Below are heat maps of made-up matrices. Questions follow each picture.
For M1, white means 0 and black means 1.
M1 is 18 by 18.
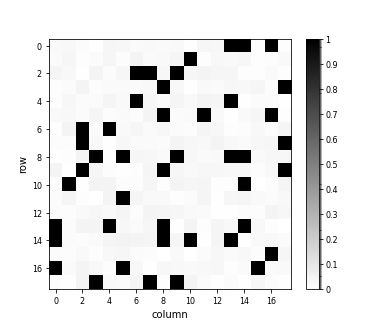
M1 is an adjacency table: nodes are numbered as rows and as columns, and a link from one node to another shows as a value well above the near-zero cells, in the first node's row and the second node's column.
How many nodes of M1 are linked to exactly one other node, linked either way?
3
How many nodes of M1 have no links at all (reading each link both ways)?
1
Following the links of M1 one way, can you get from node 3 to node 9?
yes
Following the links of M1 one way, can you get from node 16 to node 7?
yes
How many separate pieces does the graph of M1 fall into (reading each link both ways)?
2
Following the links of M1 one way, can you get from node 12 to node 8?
no
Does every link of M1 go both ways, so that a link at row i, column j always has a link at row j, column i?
yes
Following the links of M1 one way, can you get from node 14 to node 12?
no
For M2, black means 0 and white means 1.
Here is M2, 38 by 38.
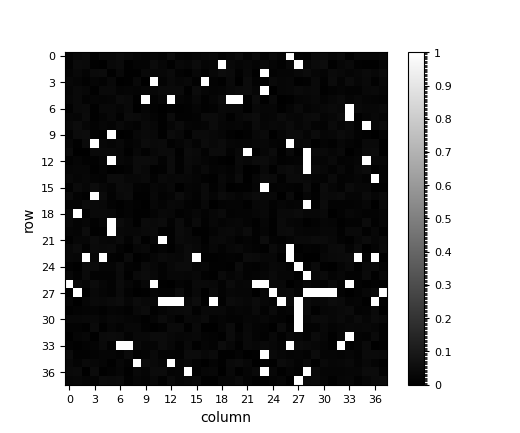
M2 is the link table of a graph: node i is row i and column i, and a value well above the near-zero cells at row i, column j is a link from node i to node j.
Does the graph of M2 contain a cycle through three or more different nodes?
no
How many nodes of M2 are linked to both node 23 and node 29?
0
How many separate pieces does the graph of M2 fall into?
1
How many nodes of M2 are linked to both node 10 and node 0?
1
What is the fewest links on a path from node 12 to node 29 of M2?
3
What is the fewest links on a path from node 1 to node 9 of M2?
5
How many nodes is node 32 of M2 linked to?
1
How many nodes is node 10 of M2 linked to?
2
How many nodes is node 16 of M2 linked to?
1
